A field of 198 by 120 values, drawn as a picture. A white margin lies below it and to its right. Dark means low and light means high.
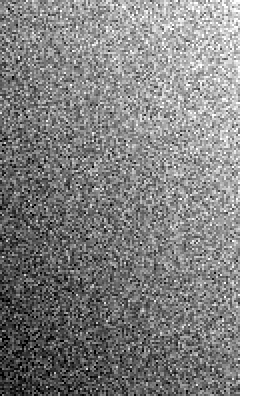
On average the colour sits 50% of the way up the scale. Values rise toward the top right. No row or column stands out. The ninth with the lowest average is the bottom left. Neither half mirrors the other. The ninth with the highest average is the top right. The grain is fine, like static. There are no regular stripes.
